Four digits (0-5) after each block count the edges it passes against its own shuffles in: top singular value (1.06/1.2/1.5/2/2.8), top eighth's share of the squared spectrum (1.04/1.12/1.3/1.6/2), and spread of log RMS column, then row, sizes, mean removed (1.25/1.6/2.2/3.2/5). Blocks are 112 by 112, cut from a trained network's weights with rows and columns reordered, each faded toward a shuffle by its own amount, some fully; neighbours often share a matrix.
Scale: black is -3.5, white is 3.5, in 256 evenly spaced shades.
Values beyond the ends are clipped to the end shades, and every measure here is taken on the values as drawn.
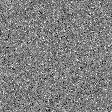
0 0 0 0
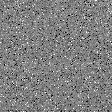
1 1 1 0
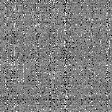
3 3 4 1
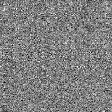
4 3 0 2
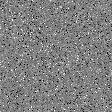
0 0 0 0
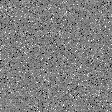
0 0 0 0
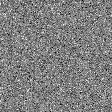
0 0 0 0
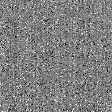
2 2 0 2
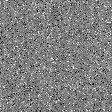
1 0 0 0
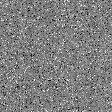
0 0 0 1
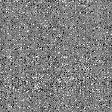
2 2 0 3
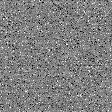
1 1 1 0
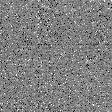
1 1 1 0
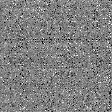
2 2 2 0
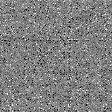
2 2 2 0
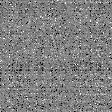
3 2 2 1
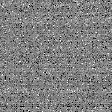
3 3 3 1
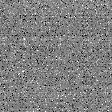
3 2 1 0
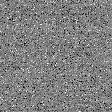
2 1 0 0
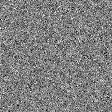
2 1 0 1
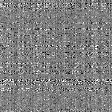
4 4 0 4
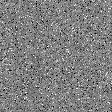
1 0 0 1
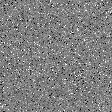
0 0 0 0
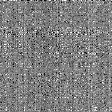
3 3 1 4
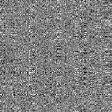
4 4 3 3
